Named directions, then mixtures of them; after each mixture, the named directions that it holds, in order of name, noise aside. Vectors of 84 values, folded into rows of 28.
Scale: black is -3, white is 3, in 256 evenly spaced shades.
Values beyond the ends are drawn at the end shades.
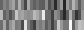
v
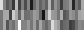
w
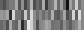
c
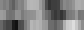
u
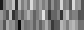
w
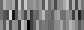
c, w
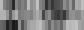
u, w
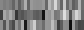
v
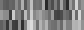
c, u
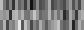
v, w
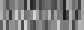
v, w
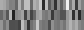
c, u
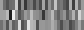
c, w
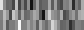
w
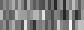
v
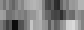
u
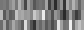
v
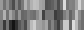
u, v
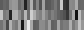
c, v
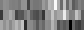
u, v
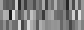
c, w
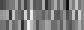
c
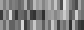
c, v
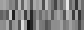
c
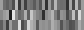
c, w
